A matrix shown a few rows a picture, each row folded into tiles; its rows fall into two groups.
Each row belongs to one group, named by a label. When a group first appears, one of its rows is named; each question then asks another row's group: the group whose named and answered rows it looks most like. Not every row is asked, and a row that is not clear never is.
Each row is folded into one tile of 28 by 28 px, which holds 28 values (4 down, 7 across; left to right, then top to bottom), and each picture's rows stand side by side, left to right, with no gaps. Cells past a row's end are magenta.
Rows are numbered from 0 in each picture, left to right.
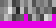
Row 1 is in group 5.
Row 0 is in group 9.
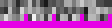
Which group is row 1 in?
9
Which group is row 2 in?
5
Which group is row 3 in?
9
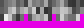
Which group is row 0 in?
9
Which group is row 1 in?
5
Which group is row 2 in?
9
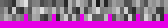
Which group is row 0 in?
5
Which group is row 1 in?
9
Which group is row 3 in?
9
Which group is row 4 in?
5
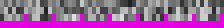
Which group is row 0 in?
5
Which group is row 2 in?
5
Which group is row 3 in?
5
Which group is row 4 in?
9
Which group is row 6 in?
9
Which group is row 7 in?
9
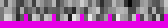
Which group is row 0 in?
9
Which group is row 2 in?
5
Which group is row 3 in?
9
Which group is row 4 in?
9
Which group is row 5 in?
5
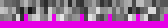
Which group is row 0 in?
5
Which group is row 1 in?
9
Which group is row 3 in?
9
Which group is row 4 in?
5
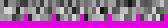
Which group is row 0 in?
9
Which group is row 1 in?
5
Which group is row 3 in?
5
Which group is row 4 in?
9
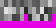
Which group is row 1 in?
5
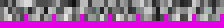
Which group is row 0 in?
5
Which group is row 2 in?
9
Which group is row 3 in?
5
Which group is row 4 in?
5
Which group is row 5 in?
9
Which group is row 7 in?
9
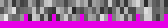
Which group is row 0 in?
9
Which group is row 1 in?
5
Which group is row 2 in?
5
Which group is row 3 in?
5
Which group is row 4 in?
5
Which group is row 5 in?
9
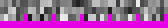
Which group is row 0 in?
9
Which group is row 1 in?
5
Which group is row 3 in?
5
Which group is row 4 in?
5
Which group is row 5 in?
5
